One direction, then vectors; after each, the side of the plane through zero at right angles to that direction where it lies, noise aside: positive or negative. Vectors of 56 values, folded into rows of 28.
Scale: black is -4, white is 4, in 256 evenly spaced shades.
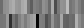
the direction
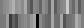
positive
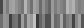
positive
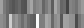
negative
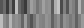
negative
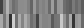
positive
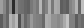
negative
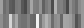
negative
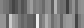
negative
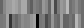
positive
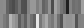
negative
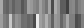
negative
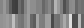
negative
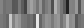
negative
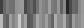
negative
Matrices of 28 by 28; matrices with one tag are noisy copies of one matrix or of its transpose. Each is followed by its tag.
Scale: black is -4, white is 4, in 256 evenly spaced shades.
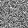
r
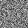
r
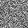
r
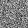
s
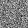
s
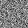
r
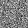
s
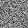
r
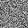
r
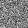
s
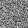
s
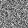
r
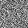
r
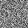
r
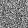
s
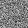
s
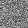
s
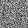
s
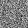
s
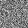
r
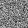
s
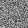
s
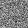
s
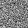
s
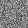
s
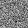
s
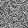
r
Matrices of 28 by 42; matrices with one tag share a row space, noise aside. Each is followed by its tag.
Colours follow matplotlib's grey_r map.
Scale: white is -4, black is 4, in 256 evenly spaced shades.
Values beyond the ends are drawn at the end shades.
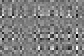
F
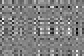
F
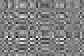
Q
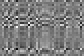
Q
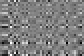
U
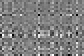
F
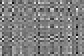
F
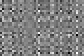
F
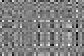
F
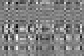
Q
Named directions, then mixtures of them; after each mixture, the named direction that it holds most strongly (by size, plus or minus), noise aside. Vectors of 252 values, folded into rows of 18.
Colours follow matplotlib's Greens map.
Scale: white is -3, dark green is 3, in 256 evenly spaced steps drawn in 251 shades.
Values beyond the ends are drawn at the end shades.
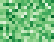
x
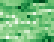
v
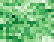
v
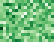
x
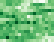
v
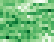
v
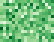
x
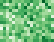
x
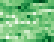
v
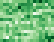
v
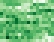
v
